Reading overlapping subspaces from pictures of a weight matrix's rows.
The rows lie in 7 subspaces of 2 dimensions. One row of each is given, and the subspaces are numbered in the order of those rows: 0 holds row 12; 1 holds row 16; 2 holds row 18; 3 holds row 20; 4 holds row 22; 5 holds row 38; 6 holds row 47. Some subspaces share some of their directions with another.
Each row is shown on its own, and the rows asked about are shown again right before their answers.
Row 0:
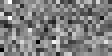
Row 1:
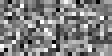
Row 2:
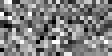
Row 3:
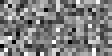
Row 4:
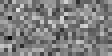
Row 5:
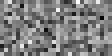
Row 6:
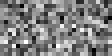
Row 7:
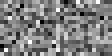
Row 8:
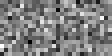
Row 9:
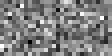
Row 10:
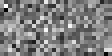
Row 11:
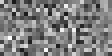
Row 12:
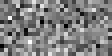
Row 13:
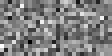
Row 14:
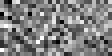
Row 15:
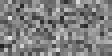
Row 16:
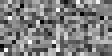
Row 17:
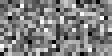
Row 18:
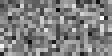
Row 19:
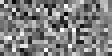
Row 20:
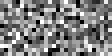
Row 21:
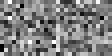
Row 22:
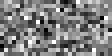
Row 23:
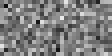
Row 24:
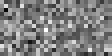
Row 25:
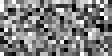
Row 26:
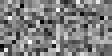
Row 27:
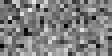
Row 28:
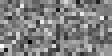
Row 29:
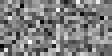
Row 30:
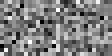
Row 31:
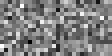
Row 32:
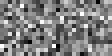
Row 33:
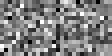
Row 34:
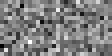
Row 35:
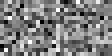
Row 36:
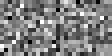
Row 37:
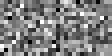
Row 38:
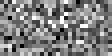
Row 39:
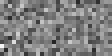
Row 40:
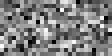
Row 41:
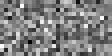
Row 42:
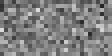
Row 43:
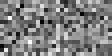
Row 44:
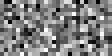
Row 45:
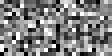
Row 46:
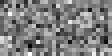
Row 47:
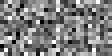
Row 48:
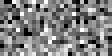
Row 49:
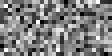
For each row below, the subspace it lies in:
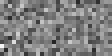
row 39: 6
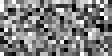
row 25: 2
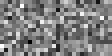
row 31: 4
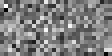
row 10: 1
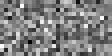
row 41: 1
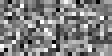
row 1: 0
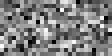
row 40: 4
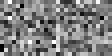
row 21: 3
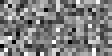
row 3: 6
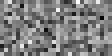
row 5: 0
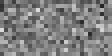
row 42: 2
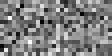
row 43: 0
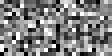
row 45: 5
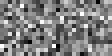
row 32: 4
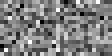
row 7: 1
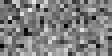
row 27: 0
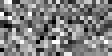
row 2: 3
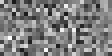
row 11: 5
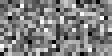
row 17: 2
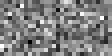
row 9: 6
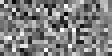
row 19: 5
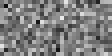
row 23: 1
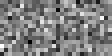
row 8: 2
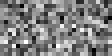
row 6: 4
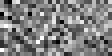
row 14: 3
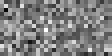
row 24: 1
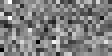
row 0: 3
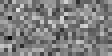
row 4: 5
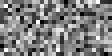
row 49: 1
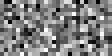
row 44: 0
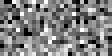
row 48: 0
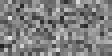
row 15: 5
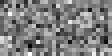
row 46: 6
